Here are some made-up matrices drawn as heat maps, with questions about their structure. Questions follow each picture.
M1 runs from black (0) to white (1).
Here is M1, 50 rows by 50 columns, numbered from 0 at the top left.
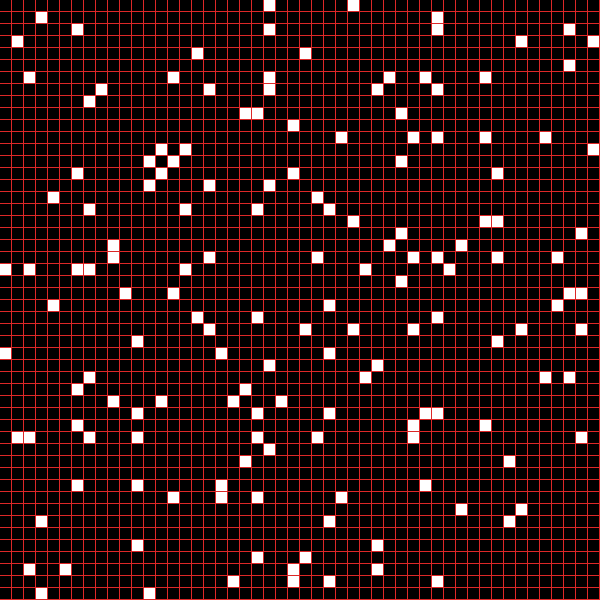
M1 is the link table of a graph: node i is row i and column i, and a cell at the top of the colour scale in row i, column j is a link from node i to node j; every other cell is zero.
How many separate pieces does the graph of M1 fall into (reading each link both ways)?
3
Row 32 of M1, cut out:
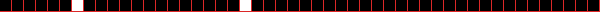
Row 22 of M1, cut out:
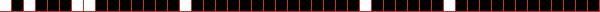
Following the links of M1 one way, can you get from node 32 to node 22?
yes
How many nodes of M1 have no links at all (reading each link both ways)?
2
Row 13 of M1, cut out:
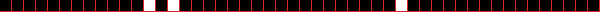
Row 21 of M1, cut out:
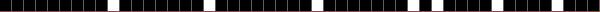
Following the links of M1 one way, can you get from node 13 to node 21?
yes
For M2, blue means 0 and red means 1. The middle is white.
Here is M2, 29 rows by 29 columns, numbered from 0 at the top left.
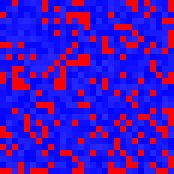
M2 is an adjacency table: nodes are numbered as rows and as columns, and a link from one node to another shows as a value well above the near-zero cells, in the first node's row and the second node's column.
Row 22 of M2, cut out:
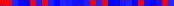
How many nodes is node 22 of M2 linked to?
8
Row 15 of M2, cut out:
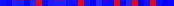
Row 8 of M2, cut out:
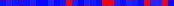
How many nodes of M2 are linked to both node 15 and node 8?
0
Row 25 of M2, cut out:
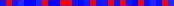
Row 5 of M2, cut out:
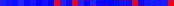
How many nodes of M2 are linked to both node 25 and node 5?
0
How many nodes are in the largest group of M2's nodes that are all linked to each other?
4
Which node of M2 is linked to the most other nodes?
node 28
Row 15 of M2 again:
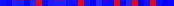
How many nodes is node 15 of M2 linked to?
5
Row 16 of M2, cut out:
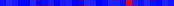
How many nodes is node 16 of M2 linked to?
1
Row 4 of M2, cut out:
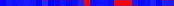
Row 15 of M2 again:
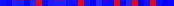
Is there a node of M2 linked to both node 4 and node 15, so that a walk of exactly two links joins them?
yes
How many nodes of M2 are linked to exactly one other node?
1
